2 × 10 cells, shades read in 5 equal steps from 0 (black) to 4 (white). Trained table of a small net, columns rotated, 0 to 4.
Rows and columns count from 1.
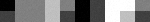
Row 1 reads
0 2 2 3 2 0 1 4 4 2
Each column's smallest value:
0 2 2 3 1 0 1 4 3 1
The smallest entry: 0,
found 3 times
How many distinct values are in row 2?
5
